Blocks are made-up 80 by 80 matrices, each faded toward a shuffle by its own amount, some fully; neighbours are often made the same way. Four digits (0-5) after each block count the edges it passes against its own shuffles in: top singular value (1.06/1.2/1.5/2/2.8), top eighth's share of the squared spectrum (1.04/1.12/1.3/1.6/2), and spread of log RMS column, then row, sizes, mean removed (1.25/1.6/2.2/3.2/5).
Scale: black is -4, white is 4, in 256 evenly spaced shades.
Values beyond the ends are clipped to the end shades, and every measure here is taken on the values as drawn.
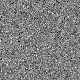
0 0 0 0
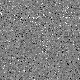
2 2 0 1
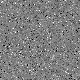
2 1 0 0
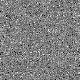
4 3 1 1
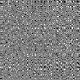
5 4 3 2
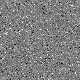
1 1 0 0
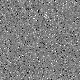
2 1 0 0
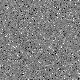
2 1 0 0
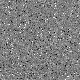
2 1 0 0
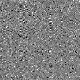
4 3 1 2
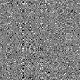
4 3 2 2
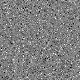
3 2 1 0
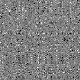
4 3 1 1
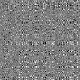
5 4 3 3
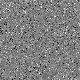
2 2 0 0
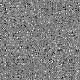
3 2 1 1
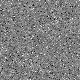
0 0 0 0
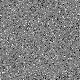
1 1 0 0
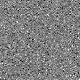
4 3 1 1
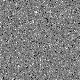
2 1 0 0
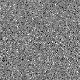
3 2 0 1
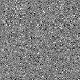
4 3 1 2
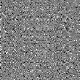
4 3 2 2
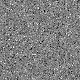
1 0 0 0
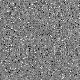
3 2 1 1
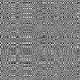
5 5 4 4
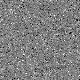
2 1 0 0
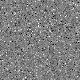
3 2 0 0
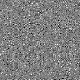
4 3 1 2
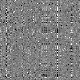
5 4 3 2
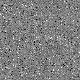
3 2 1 0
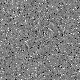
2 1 0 0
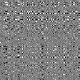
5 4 2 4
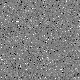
2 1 0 0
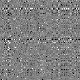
4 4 2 3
